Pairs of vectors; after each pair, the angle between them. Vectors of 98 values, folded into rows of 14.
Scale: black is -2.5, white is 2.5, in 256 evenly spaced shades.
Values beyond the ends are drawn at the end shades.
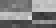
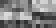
nearly parallel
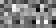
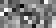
partly opposed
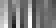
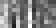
nearly parallel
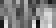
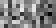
partly opposed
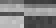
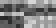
nearly opposite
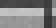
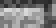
nearly parallel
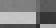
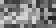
partly aligned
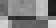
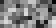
partly aligned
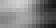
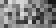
partly aligned
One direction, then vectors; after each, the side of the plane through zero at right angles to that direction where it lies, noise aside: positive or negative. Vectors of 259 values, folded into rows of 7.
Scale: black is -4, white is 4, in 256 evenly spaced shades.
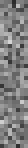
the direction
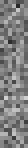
negative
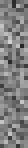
positive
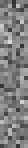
positive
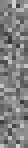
negative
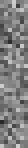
negative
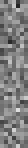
negative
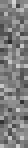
negative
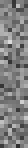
positive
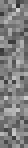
negative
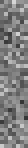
negative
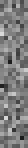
positive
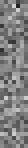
negative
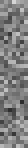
negative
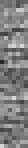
negative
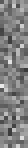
negative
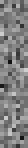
positive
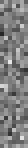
negative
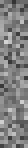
positive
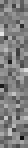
positive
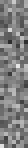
negative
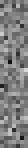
positive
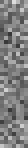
negative
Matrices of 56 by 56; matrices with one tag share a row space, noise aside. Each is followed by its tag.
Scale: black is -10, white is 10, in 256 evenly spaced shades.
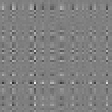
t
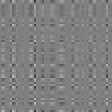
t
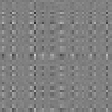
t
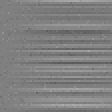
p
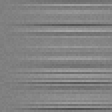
p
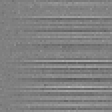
p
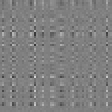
t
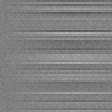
p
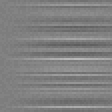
p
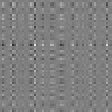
t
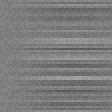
p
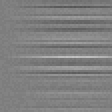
p
